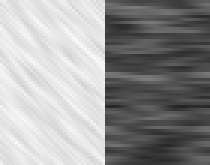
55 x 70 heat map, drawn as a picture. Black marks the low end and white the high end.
It is made of 1 by 2 panels. Panel 1,1: very high, slanting down to the right, faint in contrast. Panel 1,2: low, streaked across.
